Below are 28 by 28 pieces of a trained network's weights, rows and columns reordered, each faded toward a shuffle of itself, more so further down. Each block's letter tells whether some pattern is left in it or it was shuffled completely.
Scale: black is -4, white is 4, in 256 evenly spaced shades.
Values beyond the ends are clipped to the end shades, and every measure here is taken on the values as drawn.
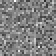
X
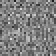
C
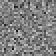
C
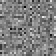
C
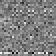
C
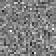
X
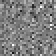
C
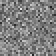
X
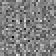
C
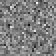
X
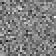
X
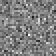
X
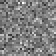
C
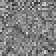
C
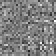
C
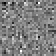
C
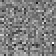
C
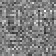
C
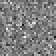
X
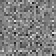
C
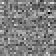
C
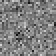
X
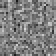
C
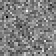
X
